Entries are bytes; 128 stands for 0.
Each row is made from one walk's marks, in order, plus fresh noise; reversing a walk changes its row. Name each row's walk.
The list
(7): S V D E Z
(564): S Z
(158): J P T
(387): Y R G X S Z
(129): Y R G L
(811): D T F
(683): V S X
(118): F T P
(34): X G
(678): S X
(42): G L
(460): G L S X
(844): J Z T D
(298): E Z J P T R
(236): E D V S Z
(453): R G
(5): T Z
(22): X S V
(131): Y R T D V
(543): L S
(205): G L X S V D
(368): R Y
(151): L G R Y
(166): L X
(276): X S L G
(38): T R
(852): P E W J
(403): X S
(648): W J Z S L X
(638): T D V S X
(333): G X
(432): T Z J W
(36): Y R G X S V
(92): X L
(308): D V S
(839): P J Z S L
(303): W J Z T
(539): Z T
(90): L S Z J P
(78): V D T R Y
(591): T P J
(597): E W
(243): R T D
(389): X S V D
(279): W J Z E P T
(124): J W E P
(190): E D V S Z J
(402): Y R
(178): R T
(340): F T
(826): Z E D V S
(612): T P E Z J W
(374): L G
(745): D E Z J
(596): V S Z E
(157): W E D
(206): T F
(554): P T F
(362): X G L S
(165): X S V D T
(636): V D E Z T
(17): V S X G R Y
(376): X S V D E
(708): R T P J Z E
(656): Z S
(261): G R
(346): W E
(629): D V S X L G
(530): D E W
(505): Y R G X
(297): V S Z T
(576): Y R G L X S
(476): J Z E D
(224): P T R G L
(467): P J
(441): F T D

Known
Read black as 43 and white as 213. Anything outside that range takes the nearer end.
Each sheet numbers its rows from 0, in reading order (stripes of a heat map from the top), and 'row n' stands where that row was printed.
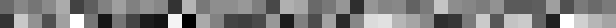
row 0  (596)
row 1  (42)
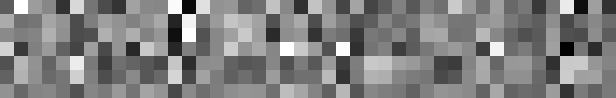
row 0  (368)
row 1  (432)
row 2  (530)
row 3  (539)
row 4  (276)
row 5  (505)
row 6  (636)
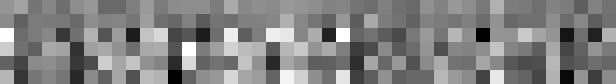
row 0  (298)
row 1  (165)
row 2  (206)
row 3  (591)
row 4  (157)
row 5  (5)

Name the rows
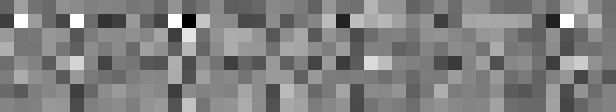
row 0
(36)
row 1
(453)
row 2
(612)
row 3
(279)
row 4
(460)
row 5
(78)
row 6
(7)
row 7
(708)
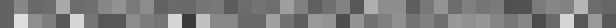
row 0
(826)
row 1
(151)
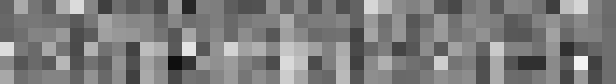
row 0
(362)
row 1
(131)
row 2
(376)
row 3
(158)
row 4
(564)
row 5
(297)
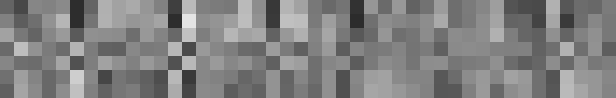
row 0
(476)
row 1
(745)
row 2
(90)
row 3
(17)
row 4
(190)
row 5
(224)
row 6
(629)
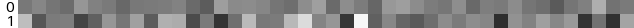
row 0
(387)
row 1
(811)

